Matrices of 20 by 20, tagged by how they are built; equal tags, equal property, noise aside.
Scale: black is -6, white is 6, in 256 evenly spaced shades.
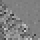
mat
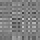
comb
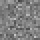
comb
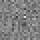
comb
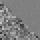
mat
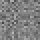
comb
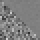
mat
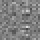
comb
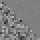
mat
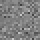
comb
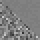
mat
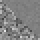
mat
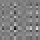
comb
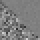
mat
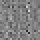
comb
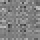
comb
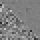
mat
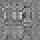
comb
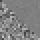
mat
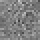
comb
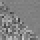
mat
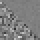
mat
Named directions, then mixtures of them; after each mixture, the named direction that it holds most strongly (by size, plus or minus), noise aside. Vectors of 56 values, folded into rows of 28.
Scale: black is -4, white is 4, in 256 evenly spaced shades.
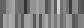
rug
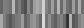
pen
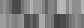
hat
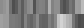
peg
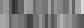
peg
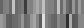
pen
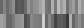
pen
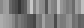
hat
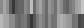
peg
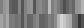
peg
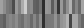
pen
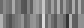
pen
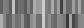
pen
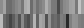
rug
